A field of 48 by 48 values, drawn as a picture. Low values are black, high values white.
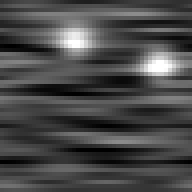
Bumps: two. Histogram: skewed, a long tail of high values. Average level on the scale: 30%. Grain: streaks across.
